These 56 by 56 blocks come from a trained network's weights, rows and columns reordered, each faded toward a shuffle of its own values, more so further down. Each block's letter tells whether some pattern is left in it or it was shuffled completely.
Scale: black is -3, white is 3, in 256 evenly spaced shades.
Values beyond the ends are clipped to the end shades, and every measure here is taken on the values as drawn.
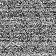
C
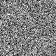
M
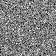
M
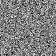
C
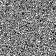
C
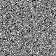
M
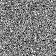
M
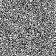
C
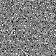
C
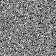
M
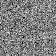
M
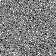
M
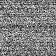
C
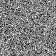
M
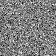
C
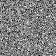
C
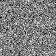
C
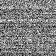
C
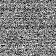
C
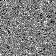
M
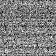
C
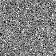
M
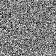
M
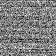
C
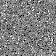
M
